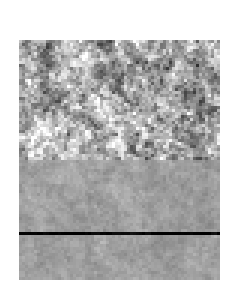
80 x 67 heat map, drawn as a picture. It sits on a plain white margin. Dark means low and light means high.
The ninth with the highest average is the middle left. A horizontal seam about 50% of the way down splits the table, and the bottom part is calmer. Row 65 differs from the rows beside it.
